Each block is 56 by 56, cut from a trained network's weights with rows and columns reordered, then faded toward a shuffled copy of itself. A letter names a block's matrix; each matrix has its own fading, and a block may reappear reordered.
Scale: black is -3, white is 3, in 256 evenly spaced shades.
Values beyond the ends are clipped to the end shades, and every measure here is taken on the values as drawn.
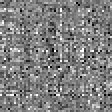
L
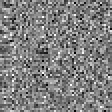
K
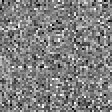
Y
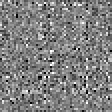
Y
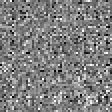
Y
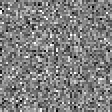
K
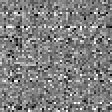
L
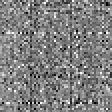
L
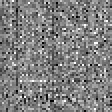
L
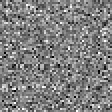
Y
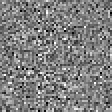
K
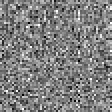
K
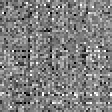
L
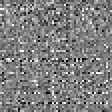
L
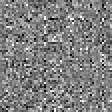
Y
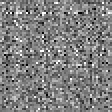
L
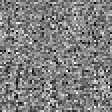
K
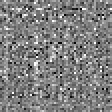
L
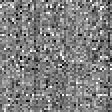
L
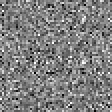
Y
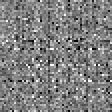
L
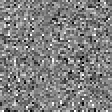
Y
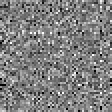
Y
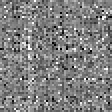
L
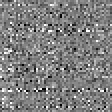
L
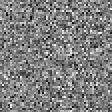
K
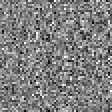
K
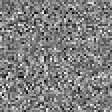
Y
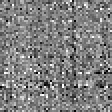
L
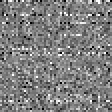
L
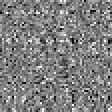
Y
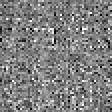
L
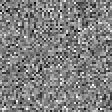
K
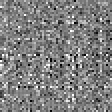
L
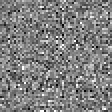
K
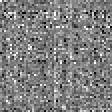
L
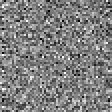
K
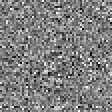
Y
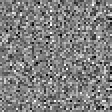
K
